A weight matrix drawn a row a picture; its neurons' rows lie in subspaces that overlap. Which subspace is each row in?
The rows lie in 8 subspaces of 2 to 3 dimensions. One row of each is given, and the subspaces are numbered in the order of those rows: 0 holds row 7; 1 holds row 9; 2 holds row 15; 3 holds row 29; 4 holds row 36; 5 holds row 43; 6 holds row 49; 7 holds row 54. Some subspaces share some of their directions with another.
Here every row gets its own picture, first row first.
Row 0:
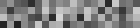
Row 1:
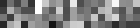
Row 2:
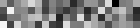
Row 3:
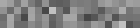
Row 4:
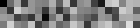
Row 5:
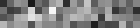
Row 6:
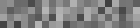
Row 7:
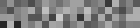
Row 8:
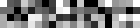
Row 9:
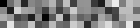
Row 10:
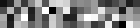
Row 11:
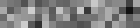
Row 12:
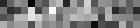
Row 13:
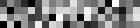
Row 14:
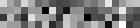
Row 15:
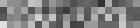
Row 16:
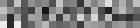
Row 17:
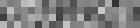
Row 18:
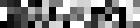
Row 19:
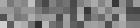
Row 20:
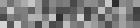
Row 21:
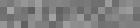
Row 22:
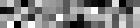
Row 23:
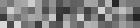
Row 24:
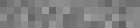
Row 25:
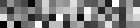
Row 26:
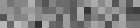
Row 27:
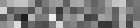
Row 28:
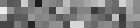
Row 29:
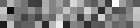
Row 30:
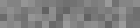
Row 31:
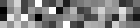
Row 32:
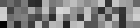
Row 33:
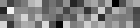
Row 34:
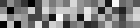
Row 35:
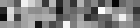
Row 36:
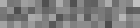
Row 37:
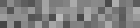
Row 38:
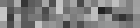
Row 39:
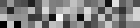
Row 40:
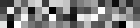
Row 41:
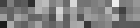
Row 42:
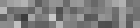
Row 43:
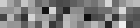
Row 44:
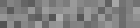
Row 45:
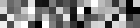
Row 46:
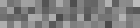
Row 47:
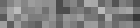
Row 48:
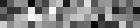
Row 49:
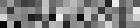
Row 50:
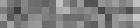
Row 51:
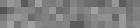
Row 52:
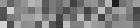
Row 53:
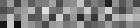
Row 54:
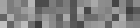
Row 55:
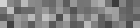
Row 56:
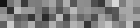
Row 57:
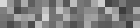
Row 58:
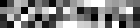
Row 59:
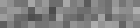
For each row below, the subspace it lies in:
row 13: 6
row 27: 3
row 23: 4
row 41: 7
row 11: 7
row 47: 4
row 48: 6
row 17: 0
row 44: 2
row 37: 4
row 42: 3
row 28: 2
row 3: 5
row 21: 7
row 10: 5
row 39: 0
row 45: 7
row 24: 5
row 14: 5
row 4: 1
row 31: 2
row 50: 4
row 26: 7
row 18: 2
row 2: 3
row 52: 3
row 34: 6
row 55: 1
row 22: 2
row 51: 2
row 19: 7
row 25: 7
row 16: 0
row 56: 1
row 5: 6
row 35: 0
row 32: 2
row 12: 6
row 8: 4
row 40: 5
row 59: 6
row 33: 3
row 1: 7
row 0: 1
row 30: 5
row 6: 1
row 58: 2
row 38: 0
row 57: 1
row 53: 0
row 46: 4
